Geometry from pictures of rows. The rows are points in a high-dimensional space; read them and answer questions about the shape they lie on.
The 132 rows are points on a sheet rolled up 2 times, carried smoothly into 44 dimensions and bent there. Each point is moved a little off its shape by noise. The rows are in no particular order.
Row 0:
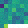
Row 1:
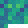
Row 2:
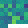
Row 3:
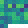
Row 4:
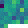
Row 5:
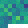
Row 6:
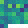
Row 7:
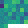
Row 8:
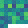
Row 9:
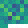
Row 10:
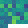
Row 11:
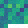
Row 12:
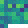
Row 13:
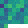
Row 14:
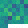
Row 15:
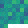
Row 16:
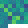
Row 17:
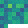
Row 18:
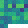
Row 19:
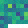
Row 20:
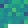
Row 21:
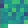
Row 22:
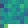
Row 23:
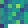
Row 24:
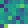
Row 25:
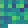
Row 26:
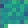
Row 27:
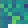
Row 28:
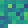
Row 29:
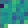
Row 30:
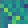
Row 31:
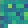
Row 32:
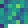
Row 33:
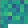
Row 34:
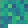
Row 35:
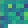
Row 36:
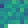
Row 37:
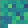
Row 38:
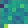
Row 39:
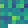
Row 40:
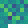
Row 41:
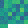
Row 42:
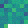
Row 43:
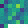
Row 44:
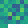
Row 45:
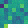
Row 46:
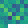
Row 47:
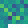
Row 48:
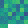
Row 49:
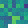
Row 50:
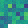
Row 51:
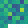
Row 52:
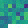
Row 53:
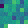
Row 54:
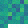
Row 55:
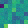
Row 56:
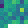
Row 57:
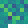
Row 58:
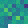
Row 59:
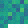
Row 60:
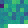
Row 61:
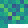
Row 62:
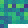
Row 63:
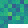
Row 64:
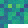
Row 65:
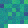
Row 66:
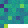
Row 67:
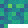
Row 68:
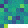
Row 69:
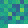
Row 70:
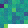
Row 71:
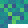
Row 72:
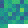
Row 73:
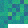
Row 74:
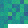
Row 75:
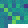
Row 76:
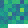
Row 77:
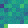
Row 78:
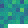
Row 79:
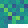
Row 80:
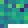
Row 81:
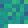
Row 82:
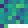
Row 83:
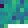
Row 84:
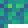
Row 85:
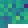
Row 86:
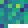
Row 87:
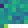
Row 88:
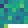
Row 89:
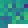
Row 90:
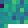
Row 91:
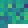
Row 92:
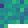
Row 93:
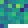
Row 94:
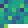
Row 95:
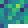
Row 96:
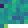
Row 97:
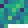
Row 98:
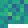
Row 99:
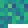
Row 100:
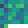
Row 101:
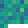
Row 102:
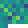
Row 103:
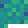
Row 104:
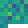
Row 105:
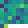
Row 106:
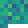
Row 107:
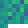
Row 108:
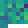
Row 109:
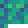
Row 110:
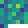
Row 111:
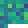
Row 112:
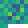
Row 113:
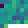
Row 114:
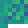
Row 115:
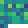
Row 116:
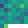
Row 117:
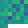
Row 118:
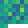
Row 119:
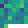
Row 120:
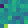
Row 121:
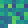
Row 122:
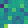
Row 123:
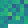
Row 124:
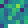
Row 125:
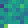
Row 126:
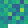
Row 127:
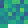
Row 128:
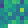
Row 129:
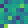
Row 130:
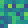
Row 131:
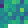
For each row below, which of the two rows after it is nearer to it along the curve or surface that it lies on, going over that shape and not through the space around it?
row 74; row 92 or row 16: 92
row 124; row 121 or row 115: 115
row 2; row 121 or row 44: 121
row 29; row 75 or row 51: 51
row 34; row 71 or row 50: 50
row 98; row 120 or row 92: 92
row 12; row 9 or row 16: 16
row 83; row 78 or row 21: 21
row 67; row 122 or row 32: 122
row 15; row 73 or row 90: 73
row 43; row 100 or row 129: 129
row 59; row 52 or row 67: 52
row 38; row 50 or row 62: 50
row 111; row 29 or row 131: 29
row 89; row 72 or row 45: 45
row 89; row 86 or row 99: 99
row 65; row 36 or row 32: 36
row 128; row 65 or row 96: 96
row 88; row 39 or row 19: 19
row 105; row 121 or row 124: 124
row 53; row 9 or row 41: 41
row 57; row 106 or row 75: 75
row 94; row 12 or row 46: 12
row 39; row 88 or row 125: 88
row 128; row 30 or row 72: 72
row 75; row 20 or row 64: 64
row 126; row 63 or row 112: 112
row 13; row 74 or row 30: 74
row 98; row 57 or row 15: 15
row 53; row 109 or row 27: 109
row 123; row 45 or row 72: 45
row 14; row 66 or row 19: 19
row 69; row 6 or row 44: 44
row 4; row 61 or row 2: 61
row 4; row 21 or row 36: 21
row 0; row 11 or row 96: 96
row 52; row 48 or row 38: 38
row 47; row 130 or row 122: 130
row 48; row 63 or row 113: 113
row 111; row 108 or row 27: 108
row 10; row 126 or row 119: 126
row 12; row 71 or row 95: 95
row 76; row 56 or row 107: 56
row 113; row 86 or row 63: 63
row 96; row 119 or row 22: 119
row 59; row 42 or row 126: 42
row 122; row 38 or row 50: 38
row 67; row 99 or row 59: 99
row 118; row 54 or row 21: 21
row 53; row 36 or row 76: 76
